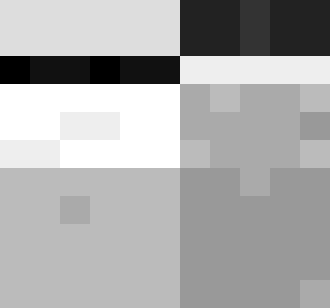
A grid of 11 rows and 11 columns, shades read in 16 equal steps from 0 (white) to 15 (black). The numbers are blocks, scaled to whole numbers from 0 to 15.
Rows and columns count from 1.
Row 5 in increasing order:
0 0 0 0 1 1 5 5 5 5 6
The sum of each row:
76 76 91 23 28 25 53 55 54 54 53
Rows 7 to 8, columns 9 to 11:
5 6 6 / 6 6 6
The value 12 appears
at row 1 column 9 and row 2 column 9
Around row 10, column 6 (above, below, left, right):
4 4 4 6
